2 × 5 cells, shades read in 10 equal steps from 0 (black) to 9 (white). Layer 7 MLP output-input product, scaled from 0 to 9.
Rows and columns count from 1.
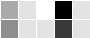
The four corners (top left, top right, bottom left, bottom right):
6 8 5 8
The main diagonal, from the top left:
6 8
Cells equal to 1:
0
